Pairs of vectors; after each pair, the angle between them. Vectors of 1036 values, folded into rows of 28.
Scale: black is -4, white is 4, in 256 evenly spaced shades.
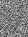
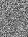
partly aligned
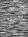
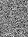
orthogonal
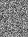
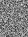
partly opposed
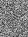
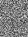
partly aligned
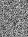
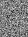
orthogonal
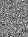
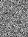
partly opposed
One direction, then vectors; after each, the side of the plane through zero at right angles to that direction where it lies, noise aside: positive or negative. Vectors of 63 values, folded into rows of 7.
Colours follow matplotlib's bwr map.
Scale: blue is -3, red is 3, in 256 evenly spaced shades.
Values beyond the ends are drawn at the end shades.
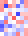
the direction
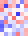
positive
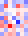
negative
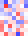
negative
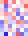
positive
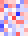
positive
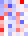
negative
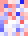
positive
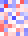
negative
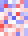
negative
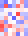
negative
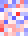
negative
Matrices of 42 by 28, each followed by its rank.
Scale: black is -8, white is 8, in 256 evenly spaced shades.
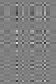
one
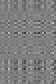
two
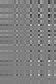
one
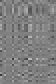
two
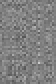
five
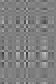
one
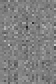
five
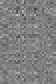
five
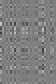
two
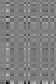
one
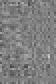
five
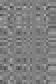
two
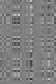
two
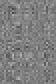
five
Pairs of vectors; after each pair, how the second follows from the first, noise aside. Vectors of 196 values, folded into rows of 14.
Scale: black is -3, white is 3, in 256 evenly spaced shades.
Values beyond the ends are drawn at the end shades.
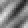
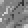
partly zeroed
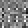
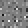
partly zeroed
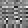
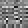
copied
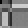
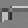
partly zeroed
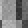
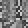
sign-scrambled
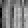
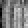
copied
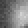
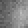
shrunk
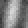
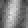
copied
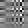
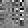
sign-scrambled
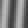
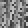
sign-scrambled
